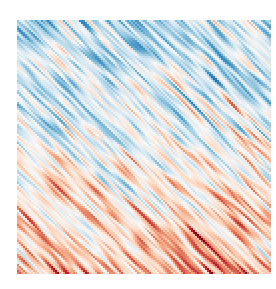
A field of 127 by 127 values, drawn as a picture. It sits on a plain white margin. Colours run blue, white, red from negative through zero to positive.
Average level on the scale: 50%. Grain: diagonal, down to the right. Odd rows or columns: none. Slope: up to the bottom.
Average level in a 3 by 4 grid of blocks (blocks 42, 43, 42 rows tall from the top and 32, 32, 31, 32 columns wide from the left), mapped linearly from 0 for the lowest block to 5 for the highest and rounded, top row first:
0 0 0 0 | 2 2 2 2 | 4 4 5 5
